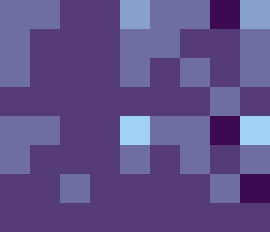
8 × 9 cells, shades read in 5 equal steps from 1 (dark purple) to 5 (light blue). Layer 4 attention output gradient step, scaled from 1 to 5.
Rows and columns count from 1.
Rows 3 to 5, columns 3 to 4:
2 2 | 2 2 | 2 2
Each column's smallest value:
2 2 2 2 2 2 2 1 1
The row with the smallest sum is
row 8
